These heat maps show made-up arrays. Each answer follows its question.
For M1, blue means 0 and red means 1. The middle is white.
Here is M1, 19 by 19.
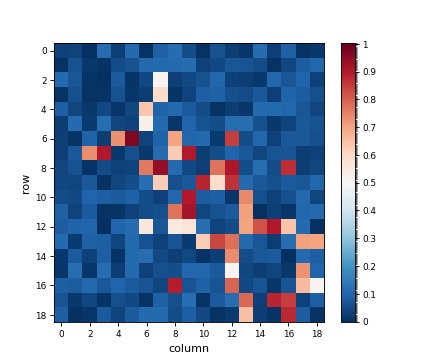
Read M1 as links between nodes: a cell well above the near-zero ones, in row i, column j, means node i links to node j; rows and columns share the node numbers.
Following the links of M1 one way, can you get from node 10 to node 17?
yes
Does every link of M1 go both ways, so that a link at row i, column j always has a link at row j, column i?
yes
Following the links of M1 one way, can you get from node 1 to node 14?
no
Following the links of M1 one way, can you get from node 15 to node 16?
yes
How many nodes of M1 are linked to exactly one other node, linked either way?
5
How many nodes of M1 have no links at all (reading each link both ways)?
2
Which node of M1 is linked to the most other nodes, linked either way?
node 12
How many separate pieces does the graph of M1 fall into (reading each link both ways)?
3
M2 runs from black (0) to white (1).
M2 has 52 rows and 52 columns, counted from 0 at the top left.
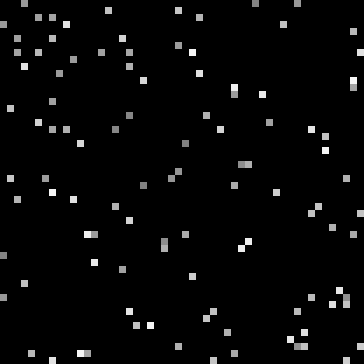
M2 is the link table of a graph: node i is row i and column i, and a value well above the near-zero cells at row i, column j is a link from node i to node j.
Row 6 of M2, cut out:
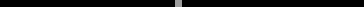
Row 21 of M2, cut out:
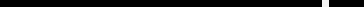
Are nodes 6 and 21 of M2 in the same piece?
no
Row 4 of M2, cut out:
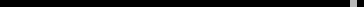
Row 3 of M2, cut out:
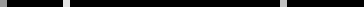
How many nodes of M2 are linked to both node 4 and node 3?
0
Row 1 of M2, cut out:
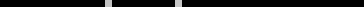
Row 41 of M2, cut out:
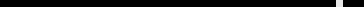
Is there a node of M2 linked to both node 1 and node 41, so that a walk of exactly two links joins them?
no
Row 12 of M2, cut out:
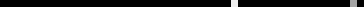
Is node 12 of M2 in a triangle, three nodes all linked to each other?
yes
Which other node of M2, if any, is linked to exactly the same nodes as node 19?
node 21
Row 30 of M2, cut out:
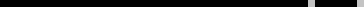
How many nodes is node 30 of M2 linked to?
2
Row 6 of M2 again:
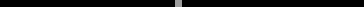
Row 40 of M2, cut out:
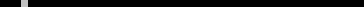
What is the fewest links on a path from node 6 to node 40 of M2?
6
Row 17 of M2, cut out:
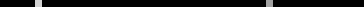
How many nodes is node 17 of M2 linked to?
2
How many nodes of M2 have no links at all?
1
